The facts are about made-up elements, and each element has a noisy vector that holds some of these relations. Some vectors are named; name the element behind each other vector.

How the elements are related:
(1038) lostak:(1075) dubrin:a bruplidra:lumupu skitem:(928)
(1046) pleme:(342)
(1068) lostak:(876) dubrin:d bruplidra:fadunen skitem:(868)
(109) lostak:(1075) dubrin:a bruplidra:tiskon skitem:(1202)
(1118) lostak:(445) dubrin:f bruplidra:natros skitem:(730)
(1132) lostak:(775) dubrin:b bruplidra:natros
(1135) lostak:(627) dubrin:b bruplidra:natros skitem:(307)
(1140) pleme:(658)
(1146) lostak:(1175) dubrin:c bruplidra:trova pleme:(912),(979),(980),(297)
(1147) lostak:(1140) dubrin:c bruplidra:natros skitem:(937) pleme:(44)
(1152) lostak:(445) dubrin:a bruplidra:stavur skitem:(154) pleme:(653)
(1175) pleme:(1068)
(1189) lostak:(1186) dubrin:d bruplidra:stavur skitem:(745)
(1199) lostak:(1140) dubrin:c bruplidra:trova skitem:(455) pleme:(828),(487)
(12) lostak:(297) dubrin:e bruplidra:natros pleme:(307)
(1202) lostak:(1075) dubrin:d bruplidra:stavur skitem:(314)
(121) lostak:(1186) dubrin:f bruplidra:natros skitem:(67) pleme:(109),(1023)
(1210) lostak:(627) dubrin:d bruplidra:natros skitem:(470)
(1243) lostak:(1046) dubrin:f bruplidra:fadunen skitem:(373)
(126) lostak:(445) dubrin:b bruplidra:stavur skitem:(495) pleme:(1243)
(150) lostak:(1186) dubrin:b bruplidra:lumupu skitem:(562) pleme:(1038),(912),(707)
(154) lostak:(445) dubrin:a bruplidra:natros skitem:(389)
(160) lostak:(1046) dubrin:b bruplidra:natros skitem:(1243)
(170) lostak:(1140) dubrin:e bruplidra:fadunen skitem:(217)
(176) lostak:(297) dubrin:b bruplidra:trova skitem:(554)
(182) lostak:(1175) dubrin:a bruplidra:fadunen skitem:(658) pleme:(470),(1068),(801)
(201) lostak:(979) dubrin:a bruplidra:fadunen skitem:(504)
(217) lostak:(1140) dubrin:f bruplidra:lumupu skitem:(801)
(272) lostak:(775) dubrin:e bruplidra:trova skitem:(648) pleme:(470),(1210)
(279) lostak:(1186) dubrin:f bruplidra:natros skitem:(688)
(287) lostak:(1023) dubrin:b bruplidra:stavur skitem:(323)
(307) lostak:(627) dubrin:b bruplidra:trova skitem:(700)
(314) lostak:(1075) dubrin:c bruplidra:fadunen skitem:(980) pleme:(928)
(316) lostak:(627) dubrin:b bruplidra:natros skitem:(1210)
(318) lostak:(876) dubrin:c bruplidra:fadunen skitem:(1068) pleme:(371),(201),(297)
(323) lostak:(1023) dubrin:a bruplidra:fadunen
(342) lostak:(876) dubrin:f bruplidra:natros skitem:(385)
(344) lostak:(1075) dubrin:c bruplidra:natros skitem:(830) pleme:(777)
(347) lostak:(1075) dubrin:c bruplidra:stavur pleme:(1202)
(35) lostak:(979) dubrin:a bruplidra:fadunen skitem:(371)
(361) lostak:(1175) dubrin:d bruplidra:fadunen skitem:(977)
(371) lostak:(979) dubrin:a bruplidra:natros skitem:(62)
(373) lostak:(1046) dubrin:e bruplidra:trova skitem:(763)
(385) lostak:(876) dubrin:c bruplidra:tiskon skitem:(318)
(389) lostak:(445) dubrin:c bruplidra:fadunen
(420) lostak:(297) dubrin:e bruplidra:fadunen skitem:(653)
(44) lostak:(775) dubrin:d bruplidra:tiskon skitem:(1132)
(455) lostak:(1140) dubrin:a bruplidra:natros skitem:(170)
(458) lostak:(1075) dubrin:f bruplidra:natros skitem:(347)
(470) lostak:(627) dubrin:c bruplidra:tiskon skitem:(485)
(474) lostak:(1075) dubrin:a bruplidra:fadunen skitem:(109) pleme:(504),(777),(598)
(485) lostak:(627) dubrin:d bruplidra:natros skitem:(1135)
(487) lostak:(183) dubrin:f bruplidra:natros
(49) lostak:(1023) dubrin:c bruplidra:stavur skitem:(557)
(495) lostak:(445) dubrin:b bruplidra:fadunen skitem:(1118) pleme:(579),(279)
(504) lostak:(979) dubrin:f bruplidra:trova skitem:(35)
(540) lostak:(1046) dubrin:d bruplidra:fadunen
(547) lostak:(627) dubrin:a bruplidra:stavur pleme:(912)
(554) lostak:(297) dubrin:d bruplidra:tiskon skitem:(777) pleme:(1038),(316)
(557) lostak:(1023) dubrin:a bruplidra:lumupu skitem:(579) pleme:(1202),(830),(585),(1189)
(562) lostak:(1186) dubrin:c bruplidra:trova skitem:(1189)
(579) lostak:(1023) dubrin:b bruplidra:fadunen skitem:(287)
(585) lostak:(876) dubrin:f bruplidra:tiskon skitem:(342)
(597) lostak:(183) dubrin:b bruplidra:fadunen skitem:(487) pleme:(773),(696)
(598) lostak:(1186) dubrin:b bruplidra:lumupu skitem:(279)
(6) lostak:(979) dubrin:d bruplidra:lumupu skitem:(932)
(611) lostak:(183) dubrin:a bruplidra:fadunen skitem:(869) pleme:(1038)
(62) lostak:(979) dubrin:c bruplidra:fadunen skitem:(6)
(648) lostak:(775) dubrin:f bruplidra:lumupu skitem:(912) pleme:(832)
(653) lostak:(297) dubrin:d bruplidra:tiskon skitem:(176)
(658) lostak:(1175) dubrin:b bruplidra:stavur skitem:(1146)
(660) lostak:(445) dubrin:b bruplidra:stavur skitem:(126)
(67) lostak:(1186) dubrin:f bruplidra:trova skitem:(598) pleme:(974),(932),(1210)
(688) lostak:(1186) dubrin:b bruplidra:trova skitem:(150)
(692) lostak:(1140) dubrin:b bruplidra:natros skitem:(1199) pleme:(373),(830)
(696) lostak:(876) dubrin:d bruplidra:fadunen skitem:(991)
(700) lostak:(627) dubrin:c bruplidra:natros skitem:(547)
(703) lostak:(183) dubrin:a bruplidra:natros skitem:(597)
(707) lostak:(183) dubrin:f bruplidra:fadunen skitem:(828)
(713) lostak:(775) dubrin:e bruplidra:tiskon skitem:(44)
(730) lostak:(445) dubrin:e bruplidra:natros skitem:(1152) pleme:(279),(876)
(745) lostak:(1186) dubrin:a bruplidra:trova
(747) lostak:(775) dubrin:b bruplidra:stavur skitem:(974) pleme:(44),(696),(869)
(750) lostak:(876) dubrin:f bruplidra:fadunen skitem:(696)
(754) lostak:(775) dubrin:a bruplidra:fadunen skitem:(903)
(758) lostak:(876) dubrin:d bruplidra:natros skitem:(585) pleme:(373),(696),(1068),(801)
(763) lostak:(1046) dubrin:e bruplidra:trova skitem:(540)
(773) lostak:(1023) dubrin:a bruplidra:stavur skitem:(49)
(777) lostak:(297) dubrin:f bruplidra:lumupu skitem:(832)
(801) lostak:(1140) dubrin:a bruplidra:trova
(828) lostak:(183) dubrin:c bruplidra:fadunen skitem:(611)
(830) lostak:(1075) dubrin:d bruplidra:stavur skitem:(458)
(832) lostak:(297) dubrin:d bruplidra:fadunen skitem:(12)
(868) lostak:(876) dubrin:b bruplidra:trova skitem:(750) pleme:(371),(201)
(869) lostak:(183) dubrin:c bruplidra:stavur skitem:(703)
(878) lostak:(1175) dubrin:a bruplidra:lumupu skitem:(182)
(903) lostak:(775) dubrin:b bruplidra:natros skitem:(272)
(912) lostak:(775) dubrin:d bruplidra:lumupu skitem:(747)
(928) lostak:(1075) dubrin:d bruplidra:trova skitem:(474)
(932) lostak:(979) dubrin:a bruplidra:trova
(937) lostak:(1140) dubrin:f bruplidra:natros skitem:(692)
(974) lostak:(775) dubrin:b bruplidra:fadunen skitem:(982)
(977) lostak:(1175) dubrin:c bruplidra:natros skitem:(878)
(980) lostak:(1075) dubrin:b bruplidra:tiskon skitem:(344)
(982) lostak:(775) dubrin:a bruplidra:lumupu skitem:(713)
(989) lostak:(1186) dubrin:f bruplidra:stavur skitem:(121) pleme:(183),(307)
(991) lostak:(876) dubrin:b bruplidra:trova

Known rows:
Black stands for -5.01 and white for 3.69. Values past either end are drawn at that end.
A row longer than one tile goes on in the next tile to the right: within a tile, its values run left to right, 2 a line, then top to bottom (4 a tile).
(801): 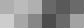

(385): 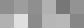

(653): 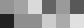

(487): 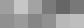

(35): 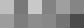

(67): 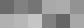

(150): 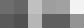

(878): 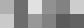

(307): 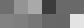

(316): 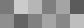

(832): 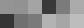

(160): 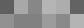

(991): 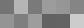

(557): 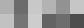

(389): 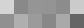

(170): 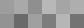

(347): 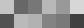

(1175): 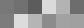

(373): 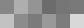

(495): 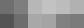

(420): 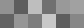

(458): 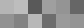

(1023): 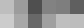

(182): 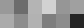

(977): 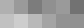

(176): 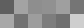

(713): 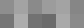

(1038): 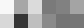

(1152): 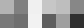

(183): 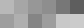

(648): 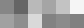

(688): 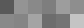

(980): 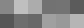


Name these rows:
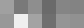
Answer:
(700)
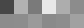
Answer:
(692)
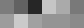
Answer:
(1140)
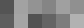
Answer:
(1132)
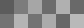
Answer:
(903)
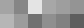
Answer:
(754)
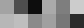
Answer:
(314)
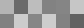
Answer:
(49)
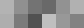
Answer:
(1243)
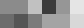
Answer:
(912)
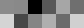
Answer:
(928)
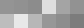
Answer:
(1147)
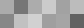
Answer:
(318)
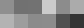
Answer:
(474)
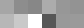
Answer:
(1146)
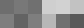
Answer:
(126)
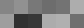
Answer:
(658)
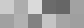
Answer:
(828)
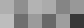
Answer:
(323)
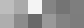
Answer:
(201)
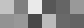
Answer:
(773)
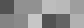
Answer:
(868)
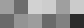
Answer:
(547)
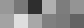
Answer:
(344)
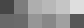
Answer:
(747)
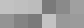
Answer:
(707)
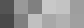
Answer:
(554)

